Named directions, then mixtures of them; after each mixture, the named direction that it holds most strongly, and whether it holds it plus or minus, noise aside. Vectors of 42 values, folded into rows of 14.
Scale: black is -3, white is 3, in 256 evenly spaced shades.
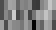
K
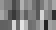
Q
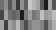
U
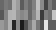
Q, minus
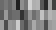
U, plus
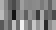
Q, plus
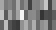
U, minus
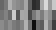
K, plus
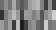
Q, minus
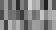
U, plus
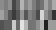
Q, plus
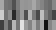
Q, plus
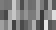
Q, minus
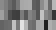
Q, plus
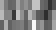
K, minus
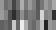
Q, plus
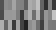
Q, minus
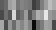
K, plus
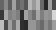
U, plus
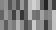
U, plus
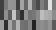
K, plus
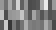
U, minus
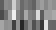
Q, minus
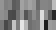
Q, plus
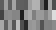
U, plus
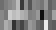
Q, minus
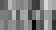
K, plus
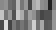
K, minus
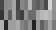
K, plus
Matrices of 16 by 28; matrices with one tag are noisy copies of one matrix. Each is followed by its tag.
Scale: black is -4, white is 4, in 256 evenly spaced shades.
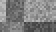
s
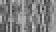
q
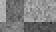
s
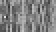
q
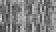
q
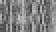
q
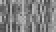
q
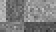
s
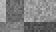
s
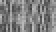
q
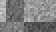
s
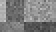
s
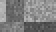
s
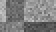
s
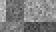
s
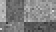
s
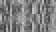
q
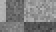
s
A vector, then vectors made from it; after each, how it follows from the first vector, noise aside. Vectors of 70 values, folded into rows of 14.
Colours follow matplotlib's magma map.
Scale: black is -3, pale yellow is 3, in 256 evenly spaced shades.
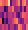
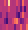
partly zeroed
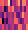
copied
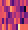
reversed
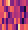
reversed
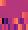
partly zeroed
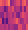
shrunk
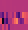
partly zeroed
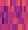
shrunk
